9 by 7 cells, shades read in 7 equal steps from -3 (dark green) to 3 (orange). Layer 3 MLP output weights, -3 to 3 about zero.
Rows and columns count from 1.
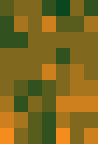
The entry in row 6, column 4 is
-1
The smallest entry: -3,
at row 1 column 5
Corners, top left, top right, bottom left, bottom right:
-1 -2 3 2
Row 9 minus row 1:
4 0 -1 0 6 0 4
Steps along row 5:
same same up down up down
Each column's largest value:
3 1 0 2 3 2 2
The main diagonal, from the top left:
-1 1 0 0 0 1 2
